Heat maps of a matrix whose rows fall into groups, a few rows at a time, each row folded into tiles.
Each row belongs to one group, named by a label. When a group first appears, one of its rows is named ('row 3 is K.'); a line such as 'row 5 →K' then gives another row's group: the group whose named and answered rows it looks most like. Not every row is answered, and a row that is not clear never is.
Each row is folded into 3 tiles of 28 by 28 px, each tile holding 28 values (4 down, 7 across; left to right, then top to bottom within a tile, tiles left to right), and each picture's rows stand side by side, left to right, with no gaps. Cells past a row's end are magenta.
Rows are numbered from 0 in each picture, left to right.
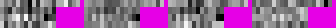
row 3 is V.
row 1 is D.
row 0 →D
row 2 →D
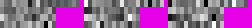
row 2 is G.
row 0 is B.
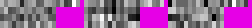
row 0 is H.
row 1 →D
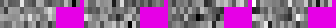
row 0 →V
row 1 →B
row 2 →H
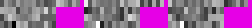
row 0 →G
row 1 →B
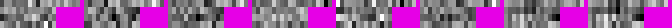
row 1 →H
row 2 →H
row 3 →V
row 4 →B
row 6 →D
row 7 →D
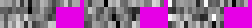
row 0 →D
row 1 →H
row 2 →B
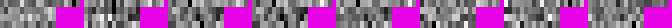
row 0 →V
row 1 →D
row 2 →H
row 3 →H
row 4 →H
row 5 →G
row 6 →B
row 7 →B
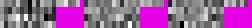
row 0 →D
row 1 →G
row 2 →G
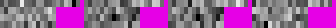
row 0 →V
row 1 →H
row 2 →H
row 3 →G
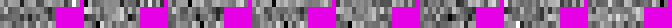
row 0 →H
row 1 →G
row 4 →G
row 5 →H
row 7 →V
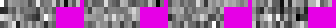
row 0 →B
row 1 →V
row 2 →G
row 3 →D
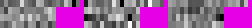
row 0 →V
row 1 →G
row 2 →D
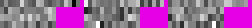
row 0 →V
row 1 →B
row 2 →G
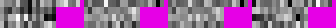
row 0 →D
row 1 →V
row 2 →V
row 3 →G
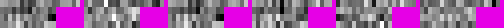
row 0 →D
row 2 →D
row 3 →D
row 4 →G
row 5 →V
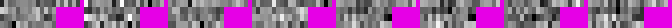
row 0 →G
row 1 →B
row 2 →H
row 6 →H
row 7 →D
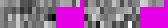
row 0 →D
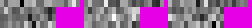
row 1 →V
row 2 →B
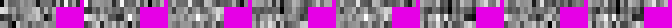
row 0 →G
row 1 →B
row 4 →V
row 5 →D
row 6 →B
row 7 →D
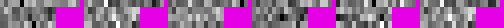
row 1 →V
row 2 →V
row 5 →V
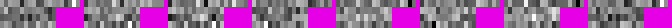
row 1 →G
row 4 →V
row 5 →G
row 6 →V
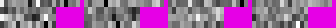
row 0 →B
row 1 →H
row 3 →G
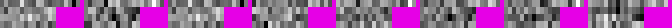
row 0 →V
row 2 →V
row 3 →G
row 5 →H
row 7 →D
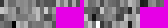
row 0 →G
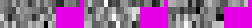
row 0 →B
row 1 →V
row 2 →D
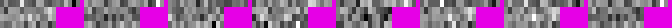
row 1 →H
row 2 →B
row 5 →V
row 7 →H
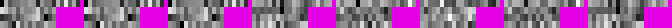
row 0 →G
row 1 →G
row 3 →D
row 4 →H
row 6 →H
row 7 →D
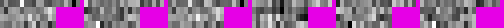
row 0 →V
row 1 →B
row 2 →V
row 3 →D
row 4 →G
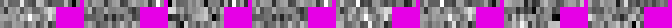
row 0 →V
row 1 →H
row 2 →G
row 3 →H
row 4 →V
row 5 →V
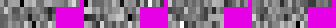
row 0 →H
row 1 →G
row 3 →B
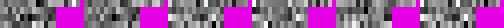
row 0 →H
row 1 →H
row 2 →B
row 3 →B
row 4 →D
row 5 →B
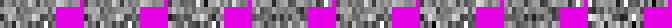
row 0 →G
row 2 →G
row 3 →H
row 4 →G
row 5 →G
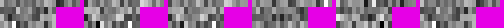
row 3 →H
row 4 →B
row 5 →B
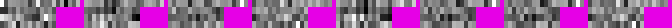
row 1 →D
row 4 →D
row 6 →H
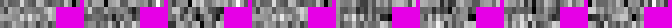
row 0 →V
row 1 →H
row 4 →D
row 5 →D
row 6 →D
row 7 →G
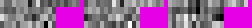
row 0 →B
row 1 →G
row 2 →D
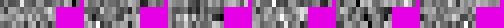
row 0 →V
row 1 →B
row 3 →V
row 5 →G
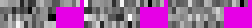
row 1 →B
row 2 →V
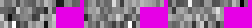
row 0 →B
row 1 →G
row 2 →V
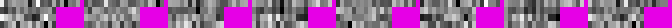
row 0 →B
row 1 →V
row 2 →D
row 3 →D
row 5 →G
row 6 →D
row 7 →B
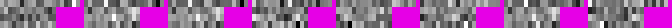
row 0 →H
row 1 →V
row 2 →V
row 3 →B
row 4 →G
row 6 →V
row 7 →B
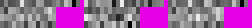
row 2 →V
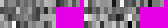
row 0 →B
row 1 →B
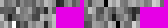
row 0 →B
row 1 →H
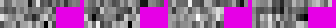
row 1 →B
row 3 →D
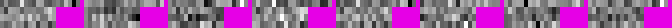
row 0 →V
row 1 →D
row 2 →H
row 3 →V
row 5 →G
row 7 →H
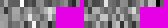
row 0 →V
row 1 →V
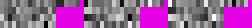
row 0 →B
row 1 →G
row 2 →B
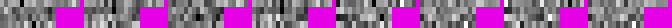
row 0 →H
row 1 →D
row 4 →G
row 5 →G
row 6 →B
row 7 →G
